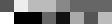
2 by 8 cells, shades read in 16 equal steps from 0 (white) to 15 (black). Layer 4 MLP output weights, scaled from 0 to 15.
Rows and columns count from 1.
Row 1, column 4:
4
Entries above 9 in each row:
1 4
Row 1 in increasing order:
1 4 4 7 9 9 9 10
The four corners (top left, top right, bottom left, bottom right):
10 9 0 4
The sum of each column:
10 16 19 13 21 14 19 13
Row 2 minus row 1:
-10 14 11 5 7 -4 1 -5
